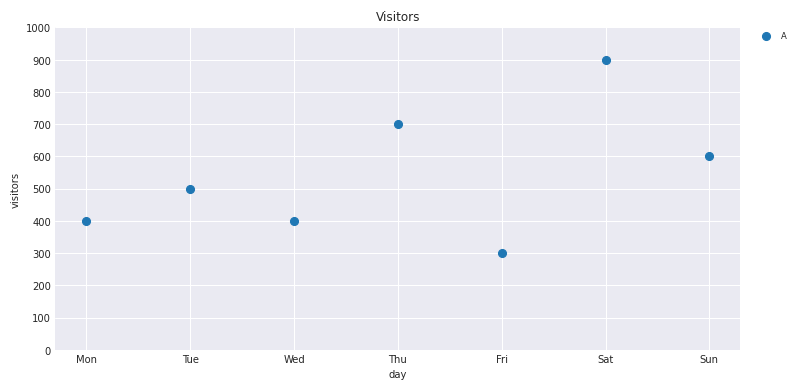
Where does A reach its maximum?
Sat
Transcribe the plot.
Title: Visitors
x-axis: day, ticks Mon Tue Wed Thu Fri Sat Sun
y-axis: visitors, ticks 0 100 200 300 400 500 600 700 800 900 1000
Legend: A
Values:
A: 400 500 400 700 300 900 600
